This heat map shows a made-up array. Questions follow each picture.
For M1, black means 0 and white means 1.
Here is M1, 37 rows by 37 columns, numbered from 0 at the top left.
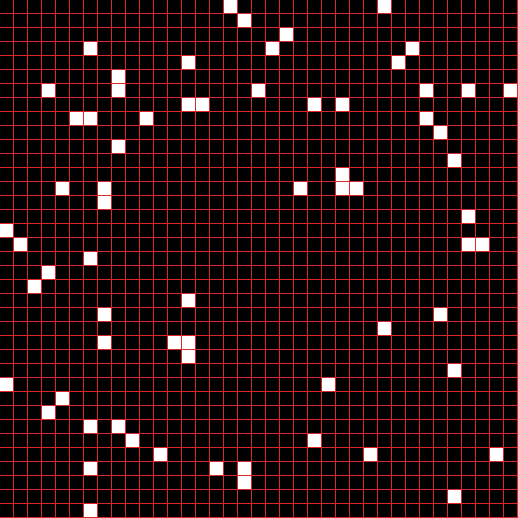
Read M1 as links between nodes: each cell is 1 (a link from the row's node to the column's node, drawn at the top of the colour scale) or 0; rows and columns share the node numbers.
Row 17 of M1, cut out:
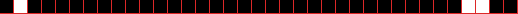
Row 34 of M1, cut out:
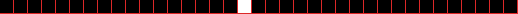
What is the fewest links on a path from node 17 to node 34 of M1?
1
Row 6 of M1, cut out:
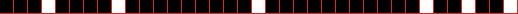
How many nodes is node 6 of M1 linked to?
6
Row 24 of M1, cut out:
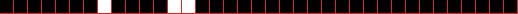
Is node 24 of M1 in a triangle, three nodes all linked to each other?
yes
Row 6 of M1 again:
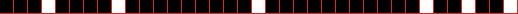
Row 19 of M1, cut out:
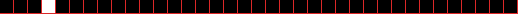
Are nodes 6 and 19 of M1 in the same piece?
yes
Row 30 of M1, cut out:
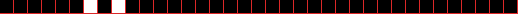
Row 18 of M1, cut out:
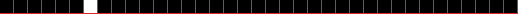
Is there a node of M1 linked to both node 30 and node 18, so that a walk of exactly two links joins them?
yes
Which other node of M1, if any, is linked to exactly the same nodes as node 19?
node 29
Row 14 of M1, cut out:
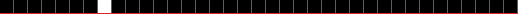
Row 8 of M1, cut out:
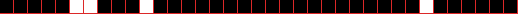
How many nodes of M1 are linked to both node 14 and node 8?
0
